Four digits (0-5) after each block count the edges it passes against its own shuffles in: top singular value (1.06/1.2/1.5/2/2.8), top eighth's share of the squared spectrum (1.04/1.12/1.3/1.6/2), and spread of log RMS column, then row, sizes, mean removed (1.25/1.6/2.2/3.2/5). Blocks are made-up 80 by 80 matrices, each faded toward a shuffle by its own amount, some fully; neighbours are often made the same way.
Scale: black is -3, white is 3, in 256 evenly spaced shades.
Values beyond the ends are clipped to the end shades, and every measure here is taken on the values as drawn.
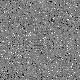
2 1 0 0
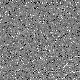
3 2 0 1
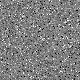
2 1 0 0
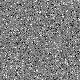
1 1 0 0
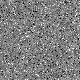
1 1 0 0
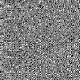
4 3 2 2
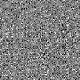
4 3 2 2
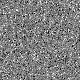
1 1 0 0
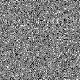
3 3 1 1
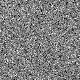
1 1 0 0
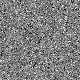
0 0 0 0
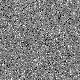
0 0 0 0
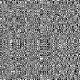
4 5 3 3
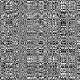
5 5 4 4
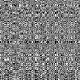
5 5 3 3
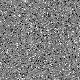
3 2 0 0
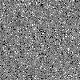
3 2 0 0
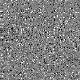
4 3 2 2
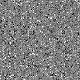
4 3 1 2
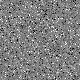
0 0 0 0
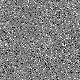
2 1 0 0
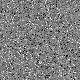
1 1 0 0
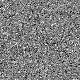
0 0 0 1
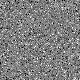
0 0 0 0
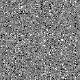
1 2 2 2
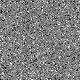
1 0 0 0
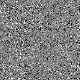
1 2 2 3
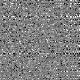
4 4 2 3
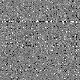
3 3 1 2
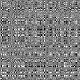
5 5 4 4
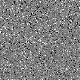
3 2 1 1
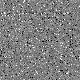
2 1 0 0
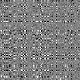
5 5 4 4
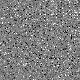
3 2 0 1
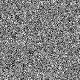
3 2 1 0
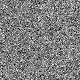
1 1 0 0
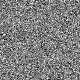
1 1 0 0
